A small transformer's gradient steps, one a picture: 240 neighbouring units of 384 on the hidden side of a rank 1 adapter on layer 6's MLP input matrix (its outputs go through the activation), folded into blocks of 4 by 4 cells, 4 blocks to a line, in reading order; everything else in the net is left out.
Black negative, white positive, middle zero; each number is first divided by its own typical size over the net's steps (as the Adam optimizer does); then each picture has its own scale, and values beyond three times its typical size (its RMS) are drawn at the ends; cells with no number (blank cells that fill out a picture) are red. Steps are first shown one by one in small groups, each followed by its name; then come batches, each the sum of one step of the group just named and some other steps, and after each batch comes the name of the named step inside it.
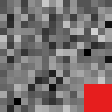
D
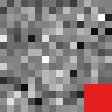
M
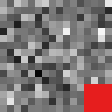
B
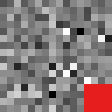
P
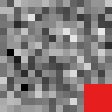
B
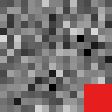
D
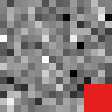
M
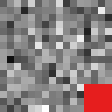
D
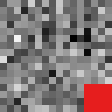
D
